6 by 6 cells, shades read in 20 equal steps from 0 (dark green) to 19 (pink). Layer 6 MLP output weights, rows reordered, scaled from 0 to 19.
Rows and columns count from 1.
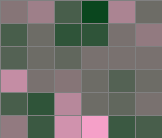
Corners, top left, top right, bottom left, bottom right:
10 8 11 5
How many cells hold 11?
2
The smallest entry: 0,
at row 1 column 4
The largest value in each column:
15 12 16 19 13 11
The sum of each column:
52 44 55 47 48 50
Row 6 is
11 4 16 19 4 5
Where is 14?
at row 5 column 3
